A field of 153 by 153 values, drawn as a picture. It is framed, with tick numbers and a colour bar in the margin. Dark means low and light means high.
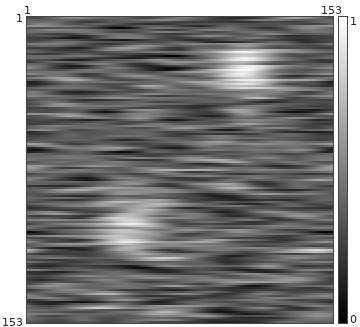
The grain runs across in streaks. There are two bumps. Neither half mirrors the other. No overall slope runs across the table. The ninth with the highest average is the top right.
